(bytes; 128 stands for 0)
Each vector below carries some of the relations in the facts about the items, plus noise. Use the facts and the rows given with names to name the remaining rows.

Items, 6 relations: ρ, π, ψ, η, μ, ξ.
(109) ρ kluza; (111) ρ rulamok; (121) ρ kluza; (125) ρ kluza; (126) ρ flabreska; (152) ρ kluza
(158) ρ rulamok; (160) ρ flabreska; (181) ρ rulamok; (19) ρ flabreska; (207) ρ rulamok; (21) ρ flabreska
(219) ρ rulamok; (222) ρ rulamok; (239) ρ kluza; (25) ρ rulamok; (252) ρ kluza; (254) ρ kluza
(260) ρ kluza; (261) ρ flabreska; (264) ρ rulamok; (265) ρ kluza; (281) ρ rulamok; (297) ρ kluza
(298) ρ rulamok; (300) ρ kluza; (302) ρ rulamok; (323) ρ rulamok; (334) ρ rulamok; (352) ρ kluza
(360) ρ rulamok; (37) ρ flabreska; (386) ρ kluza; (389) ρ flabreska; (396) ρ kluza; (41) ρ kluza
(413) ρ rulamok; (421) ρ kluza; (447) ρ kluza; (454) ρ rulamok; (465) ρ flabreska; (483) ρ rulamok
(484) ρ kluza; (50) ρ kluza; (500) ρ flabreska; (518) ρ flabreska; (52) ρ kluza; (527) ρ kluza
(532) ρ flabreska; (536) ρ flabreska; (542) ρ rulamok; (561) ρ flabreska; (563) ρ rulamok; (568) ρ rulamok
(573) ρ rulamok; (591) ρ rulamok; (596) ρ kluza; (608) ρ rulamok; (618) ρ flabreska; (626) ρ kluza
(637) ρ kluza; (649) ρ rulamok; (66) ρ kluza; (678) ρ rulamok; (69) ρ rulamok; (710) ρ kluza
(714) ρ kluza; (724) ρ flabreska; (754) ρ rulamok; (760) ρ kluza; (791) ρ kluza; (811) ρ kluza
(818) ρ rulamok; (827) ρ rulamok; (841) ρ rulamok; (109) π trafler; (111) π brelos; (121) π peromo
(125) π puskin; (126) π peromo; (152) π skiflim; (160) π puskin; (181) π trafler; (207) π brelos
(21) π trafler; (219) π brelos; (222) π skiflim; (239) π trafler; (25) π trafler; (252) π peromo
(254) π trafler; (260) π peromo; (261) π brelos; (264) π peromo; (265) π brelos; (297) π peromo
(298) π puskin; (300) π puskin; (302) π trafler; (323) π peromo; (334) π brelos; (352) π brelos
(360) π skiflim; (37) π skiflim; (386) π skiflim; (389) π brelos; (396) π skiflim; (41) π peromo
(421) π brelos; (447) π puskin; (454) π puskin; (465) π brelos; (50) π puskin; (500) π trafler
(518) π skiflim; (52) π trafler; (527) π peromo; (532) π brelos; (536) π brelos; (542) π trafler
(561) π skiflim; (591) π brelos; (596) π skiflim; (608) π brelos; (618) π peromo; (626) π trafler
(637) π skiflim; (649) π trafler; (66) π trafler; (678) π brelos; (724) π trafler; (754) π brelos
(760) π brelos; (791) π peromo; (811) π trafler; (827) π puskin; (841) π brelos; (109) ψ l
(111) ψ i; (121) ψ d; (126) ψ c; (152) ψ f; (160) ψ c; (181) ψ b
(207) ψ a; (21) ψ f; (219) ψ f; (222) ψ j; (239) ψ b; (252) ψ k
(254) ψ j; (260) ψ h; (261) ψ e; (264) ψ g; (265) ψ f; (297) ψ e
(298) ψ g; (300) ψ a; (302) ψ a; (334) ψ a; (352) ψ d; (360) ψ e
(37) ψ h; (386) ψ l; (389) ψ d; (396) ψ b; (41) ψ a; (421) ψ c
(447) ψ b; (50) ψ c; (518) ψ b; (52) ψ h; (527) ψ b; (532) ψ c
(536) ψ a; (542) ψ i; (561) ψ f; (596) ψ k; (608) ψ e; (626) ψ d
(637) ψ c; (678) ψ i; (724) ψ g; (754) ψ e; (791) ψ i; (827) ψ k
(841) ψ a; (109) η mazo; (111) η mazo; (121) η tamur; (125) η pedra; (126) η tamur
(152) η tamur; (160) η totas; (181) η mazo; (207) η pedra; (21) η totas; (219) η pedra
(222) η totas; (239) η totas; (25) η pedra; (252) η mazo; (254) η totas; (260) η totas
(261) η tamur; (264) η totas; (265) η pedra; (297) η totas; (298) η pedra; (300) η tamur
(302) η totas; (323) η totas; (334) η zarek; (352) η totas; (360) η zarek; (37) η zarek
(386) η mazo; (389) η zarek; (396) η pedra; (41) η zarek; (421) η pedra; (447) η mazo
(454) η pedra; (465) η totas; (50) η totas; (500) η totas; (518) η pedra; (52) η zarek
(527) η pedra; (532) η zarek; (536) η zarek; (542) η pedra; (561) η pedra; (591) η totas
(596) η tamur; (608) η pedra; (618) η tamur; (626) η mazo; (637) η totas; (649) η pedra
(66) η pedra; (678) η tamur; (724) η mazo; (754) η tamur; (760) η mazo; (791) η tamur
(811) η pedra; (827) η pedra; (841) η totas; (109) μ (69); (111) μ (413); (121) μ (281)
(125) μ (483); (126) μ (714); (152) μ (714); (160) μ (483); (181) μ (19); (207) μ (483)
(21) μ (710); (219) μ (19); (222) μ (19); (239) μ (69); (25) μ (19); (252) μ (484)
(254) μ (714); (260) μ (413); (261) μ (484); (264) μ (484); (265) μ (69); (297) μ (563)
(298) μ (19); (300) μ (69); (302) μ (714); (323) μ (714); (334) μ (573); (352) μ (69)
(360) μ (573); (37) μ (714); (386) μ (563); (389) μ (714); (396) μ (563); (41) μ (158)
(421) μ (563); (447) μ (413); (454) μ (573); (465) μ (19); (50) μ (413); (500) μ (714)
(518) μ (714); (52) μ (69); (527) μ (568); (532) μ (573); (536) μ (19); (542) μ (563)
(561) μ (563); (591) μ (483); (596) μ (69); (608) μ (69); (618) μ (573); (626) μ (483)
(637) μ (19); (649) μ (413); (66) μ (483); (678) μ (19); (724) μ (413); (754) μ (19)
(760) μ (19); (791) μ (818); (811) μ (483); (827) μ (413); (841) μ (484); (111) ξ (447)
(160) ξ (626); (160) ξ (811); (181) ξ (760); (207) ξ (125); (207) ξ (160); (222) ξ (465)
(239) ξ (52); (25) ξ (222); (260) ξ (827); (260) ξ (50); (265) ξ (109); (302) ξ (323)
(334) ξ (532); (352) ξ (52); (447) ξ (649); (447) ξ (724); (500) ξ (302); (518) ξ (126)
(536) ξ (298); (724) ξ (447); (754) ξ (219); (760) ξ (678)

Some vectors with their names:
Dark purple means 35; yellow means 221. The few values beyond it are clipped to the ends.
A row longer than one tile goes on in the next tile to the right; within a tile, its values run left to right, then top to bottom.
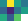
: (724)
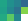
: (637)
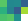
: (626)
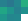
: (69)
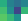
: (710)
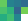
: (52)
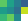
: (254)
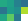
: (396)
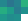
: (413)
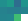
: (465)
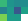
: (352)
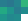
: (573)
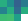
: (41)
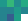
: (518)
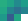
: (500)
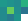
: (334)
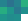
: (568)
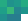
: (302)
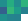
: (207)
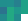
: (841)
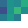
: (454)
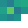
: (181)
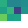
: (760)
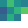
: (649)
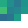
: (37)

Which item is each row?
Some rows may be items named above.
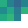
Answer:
(300)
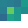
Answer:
(678)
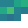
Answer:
(222)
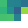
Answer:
(386)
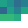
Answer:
(121)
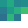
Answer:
(542)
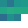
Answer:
(360)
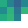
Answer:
(300)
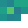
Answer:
(181)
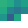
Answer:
(500)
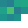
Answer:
(181)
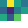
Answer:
(724)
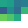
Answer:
(297)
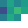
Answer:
(608)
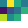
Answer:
(447)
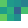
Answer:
(239)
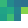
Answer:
(596)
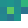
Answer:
(334)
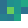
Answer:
(754)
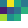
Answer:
(447)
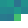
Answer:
(261)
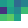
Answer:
(527)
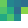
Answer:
(52)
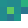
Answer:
(334)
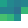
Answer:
(50)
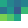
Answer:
(252)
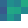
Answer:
(298)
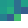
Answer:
(536)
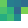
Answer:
(52)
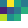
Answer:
(447)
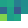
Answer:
(260)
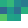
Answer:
(265)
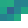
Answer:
(21)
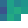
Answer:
(219)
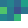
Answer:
(19)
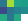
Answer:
(111)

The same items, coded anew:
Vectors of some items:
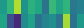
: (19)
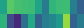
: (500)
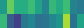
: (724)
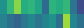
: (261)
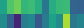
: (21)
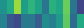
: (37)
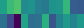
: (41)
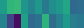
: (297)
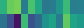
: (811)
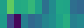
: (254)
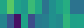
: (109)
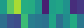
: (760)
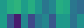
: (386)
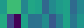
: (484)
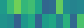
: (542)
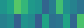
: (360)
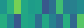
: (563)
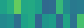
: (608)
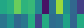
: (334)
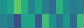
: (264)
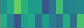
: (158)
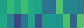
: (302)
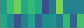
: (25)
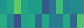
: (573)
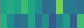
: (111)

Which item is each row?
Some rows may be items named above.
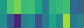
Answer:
(21)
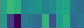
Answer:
(260)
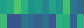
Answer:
(518)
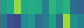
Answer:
(465)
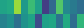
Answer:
(207)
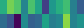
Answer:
(52)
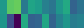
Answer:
(527)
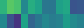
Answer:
(421)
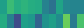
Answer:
(649)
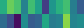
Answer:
(52)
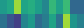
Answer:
(465)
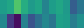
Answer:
(637)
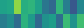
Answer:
(219)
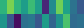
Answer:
(239)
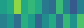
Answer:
(219)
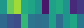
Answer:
(760)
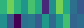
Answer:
(239)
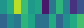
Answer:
(678)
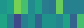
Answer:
(222)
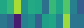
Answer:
(160)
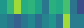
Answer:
(261)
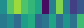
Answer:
(181)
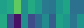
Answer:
(396)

